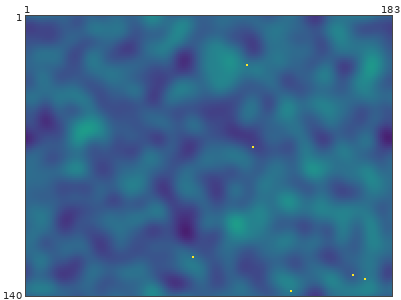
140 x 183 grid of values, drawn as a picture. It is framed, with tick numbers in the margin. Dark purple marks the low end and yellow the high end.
Mirror symmetry: none. Lone odd cells: 6, each higher than its neighbours. Grain: smooth. Average level on the scale: 30%.
